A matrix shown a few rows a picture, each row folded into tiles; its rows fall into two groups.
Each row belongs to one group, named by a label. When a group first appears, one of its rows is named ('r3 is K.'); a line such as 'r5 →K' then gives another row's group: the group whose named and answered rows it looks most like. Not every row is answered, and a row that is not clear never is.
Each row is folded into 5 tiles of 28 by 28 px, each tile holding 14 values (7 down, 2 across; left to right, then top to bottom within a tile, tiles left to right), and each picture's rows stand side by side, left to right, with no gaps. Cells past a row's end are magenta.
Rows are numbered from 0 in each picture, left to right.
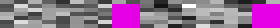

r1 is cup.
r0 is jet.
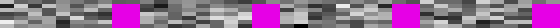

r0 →jet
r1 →cup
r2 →cup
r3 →jet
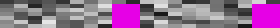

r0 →jet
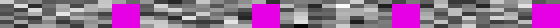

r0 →jet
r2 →cup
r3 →jet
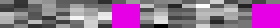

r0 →cup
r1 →cup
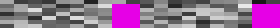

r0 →jet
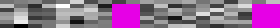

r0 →cup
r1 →jet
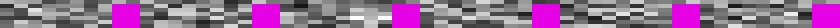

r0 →jet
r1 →jet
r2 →cup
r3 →jet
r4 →jet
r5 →jet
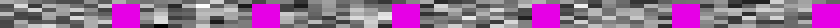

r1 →cup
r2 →cup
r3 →jet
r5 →jet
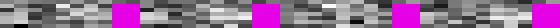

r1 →cup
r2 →cup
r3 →cup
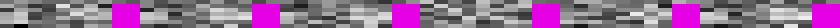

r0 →cup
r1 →cup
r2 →cup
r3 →jet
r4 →cup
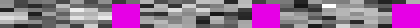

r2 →cup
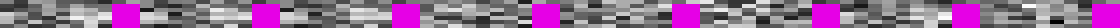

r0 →cup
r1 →cup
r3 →jet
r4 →jet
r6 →cup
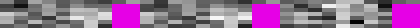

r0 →cup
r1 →cup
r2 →cup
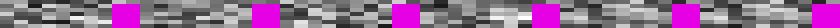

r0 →jet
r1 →cup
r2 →jet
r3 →cup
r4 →cup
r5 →cup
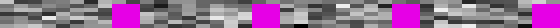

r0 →jet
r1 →cup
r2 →cup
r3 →jet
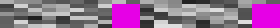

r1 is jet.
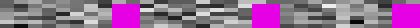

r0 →cup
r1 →jet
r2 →cup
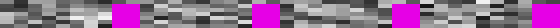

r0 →cup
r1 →jet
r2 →jet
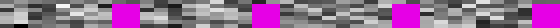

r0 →cup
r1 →cup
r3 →jet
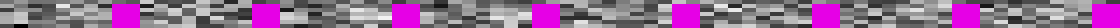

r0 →cup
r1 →jet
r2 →cup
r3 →cup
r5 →jet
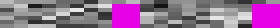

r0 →jet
